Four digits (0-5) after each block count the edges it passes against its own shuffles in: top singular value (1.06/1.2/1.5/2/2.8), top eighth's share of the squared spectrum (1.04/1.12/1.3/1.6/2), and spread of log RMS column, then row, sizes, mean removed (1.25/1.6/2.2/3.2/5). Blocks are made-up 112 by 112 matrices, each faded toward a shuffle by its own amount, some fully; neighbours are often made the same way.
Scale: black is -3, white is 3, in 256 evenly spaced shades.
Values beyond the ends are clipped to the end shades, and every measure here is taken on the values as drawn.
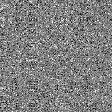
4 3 1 1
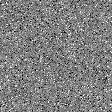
2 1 0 0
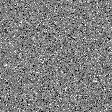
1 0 0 0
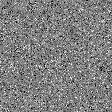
2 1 0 0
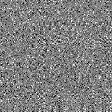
4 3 2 2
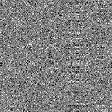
4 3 1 1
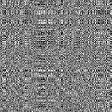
5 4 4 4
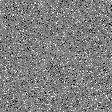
0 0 0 0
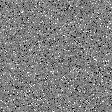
0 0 0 0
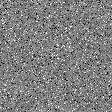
0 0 0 0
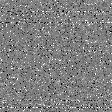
2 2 0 2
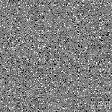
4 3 2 1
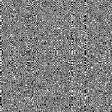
5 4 3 2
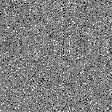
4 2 2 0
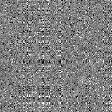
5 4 3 2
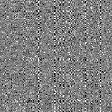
5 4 4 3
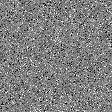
0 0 0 0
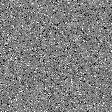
0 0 0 0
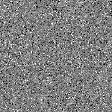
3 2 1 1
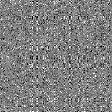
5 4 3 2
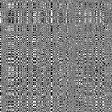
5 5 4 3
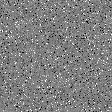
1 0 0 0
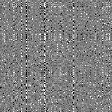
5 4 3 2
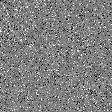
2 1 0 0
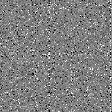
4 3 2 1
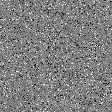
2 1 0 0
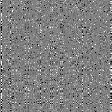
5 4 3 2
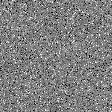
2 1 0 0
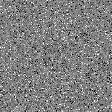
3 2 0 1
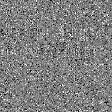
4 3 1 2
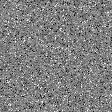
0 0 0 0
